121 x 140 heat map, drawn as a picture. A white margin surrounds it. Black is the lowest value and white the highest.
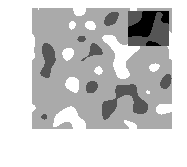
Neither half mirrors the other. The top right is the roughest part. In the top right lies a patch that is lower than the rest. The top left is the smoothest part.
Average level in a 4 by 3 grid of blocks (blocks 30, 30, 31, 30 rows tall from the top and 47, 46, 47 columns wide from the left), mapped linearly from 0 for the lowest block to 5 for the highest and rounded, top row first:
440 / 454 / 444 / 544
